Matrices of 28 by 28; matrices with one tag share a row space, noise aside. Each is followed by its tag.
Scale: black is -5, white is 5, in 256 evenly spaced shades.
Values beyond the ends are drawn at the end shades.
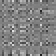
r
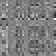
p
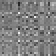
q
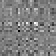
q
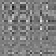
r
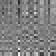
q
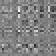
q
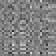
r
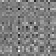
q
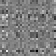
p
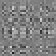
r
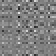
q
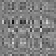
r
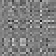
r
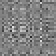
r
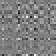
q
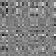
p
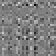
q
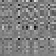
q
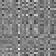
q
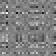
p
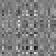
q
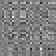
r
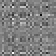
r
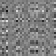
p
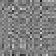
r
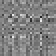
r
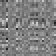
p
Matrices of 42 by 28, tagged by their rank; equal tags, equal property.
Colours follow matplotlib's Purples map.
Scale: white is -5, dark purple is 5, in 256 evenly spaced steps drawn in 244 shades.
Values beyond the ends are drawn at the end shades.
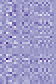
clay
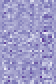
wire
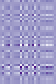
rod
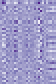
clay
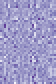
wire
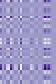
rod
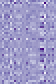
clay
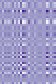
rod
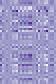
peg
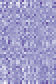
wire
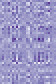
clay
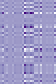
rod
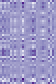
peg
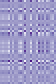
rod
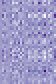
clay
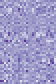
wire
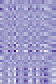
peg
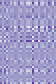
peg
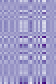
rod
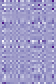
peg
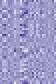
clay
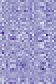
wire
